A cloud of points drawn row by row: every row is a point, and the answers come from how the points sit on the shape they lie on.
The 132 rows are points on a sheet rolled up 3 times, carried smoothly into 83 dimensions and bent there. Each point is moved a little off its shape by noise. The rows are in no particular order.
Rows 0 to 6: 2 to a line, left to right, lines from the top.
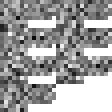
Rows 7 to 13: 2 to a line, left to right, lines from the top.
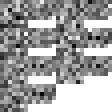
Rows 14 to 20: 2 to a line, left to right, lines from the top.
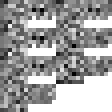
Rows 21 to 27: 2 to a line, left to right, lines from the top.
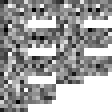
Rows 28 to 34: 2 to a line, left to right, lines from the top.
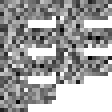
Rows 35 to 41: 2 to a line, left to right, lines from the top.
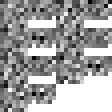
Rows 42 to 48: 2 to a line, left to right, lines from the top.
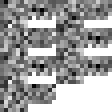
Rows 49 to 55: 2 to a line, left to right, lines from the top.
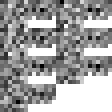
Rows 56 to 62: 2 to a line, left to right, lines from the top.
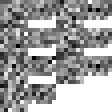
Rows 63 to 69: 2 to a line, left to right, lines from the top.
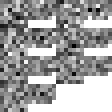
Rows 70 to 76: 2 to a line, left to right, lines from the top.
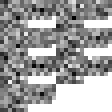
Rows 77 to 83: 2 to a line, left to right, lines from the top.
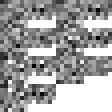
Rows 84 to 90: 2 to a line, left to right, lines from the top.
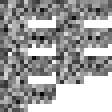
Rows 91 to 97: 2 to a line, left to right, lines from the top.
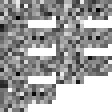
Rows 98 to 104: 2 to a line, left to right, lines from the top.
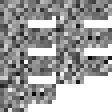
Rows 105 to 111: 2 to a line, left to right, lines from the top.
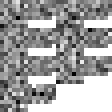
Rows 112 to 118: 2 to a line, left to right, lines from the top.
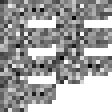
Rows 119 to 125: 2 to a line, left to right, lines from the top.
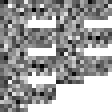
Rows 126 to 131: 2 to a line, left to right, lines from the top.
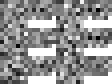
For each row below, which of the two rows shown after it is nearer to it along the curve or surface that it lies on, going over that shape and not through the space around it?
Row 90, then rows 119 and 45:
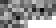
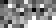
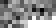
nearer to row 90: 45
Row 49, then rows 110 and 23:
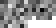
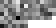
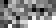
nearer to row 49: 110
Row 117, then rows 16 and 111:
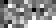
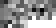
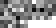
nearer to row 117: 16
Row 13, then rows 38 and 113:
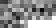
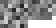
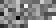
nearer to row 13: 113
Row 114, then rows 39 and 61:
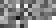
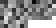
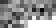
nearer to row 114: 39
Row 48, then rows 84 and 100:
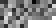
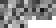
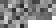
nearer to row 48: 84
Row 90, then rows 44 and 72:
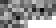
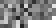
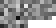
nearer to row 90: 72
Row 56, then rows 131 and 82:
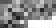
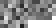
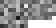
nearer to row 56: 82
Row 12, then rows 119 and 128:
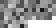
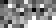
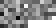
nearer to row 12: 128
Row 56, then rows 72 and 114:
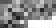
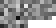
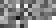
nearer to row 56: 72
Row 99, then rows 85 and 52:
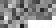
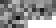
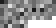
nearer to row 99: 52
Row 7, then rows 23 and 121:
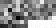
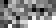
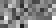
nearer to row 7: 23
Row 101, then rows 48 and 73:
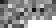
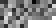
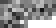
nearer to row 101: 73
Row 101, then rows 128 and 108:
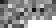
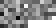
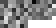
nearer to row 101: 128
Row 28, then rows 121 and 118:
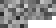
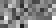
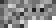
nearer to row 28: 118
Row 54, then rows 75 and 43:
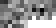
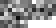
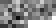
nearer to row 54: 43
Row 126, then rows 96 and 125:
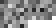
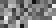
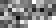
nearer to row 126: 96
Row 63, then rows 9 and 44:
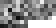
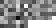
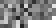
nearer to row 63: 9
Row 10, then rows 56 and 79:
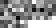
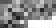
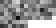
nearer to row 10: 56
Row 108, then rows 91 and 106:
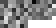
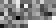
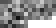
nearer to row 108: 91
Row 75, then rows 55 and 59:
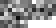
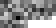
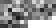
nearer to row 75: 59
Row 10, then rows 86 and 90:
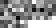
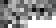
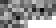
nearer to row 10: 86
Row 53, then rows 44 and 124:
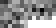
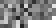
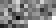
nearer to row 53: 124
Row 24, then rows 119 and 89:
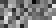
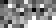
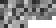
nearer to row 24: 89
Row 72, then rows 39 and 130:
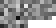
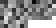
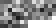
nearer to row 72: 39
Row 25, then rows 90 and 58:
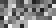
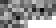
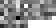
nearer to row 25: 58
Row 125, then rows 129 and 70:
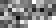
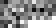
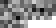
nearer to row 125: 129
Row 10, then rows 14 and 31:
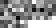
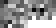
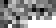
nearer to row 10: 31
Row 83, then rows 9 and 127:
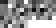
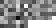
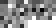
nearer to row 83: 127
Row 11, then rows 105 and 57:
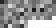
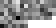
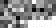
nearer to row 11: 105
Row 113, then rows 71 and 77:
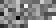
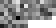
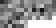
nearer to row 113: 71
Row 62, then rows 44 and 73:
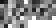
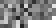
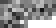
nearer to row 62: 44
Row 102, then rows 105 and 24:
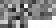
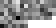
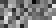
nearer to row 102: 24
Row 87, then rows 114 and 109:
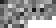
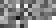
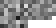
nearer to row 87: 109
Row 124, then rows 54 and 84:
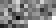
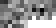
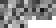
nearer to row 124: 54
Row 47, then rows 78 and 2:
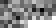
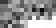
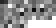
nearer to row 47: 78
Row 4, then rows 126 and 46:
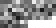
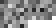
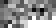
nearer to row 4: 46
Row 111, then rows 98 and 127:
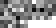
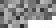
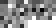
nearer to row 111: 127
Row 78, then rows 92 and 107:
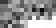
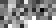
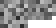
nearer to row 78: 107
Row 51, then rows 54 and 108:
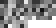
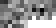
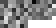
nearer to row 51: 108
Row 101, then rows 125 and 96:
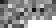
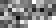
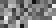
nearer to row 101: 96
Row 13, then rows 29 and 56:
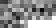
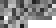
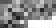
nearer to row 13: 56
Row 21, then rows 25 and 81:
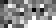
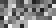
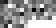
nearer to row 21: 81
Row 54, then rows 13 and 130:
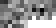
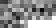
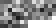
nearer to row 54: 13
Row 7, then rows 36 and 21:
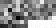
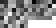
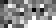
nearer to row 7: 21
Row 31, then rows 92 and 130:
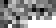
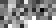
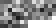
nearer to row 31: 130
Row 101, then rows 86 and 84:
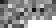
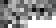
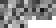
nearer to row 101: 84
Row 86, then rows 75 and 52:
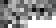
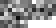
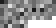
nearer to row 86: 75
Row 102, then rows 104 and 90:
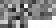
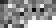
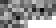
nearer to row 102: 104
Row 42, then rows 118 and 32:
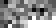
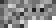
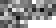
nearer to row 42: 32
